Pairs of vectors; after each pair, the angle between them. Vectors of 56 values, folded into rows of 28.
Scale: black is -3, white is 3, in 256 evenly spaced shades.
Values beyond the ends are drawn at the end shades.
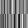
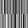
partly aligned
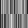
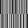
orthogonal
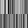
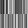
nearly opposite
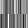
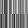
partly aligned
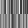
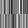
nearly parallel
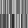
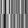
partly aligned
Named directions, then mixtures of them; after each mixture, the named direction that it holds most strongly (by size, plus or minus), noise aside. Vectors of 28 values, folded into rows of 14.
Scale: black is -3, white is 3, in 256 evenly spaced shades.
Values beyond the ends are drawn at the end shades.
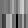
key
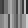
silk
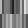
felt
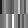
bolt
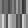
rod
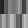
rod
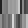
felt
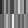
bolt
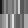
bolt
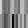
bolt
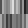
felt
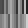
silk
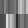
key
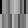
felt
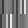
felt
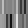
key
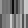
felt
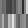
rod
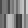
key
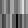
key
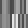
bolt
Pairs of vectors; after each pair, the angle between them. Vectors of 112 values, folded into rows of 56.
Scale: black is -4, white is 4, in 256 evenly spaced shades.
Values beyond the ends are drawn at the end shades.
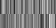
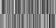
nearly opposite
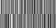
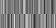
orthogonal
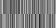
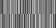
nearly opposite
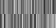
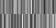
nearly parallel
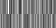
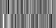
partly opposed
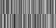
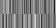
nearly opposite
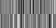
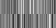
nearly opposite
